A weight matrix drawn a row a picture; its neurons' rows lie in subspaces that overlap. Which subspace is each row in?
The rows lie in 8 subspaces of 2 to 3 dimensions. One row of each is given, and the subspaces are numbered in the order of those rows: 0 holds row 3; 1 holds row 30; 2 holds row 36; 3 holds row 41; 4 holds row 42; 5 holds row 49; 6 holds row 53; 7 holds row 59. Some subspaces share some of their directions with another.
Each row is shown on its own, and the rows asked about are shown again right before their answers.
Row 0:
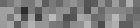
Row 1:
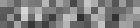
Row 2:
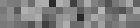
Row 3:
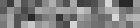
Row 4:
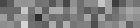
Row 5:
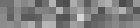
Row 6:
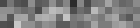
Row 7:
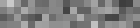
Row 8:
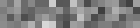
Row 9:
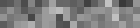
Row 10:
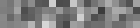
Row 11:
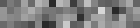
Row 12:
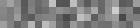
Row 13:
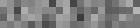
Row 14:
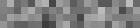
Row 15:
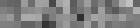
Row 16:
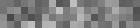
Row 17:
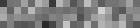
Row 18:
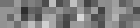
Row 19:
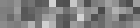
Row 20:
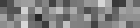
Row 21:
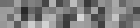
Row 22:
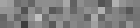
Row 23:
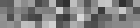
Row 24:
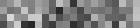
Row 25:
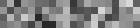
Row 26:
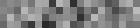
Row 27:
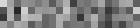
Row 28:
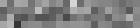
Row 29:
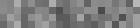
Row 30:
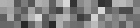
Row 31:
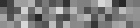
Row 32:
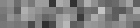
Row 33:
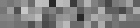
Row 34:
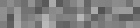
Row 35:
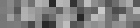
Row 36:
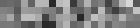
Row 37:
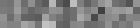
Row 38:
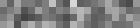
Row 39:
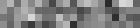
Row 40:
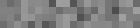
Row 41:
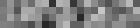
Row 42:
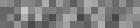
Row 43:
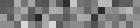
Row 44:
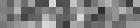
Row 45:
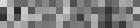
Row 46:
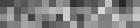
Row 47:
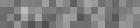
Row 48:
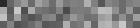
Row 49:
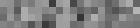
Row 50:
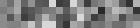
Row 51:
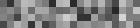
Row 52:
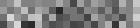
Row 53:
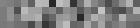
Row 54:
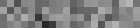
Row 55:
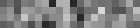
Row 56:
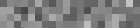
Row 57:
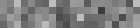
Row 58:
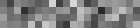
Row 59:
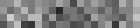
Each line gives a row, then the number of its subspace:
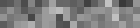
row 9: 0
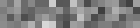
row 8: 6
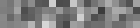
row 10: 2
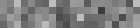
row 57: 7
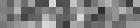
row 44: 3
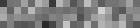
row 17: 5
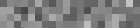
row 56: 4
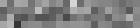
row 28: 0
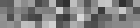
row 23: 1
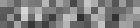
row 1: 4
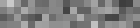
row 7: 2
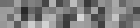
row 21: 4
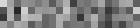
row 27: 5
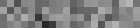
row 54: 6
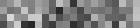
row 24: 7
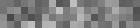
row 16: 7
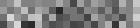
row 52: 7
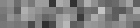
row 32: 2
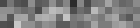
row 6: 0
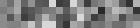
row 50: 6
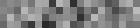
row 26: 7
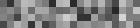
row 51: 3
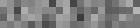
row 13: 5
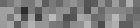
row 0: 4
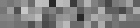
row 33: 6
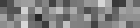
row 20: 1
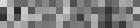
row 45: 5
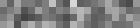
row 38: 0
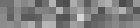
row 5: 1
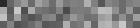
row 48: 5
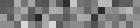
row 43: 1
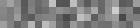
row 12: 3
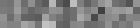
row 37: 1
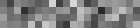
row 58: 2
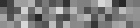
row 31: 1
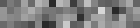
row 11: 5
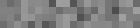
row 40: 3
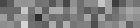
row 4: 1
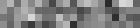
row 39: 0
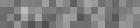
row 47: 4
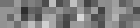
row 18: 4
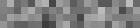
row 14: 3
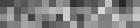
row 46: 0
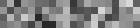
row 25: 6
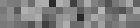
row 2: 6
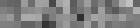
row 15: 2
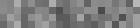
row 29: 7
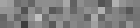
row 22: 1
